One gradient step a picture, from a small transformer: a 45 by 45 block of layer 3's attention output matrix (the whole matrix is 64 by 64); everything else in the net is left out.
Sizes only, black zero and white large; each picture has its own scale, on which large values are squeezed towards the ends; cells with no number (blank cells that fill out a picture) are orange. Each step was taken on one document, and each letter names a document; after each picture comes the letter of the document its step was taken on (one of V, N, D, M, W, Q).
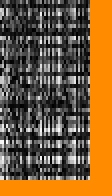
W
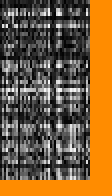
W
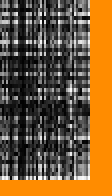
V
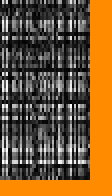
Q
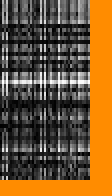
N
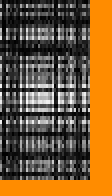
Q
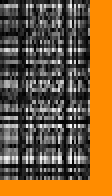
Q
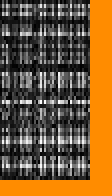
N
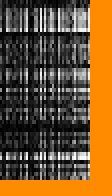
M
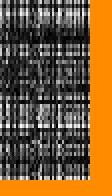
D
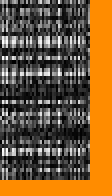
W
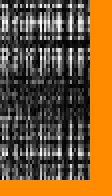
N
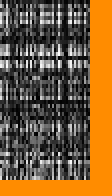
W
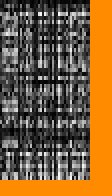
N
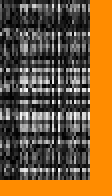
Q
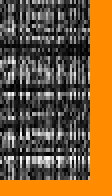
D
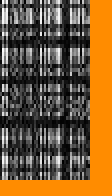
N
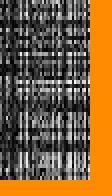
D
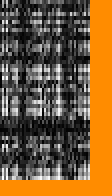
V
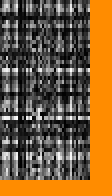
W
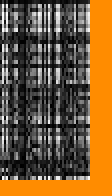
V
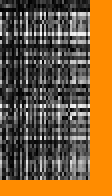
M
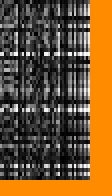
V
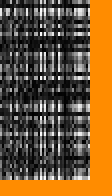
M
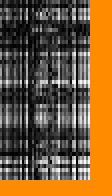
M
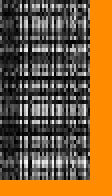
Q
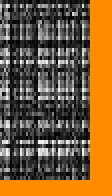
D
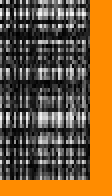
D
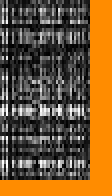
N
